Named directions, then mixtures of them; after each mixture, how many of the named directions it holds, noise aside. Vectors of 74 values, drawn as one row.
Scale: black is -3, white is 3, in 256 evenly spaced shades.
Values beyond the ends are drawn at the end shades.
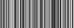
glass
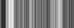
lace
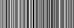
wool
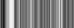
two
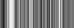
three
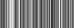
three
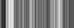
one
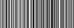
one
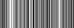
two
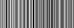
one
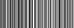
one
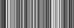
three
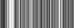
three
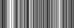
two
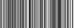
three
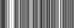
three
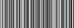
two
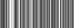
three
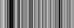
three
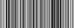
three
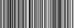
three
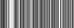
three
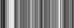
two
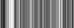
two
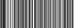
three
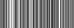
three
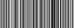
two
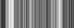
one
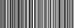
one
